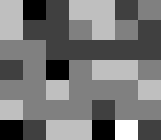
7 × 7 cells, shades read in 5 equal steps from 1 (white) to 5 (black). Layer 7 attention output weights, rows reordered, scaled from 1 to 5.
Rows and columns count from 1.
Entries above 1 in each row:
7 7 7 7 7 7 6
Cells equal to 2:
12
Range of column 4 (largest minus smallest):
2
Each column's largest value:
5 5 5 4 5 4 4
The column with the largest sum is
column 2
